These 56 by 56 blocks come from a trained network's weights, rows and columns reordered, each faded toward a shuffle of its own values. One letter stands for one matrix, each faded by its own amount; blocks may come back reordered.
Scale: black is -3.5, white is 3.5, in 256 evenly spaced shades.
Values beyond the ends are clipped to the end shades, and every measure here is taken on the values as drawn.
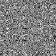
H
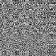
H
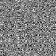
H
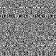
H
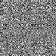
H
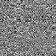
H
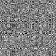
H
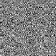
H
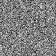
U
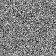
U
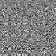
H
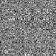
H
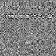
H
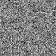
U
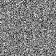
U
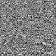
H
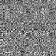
H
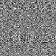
H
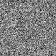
U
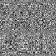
H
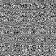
H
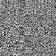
H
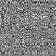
H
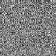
H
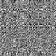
H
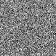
U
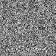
U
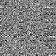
H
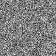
U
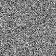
U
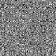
H
